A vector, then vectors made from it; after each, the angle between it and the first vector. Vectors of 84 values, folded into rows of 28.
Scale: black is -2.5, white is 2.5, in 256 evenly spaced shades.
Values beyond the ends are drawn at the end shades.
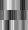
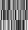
orthogonal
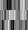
nearly opposite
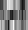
nearly parallel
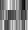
nearly parallel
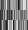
orthogonal
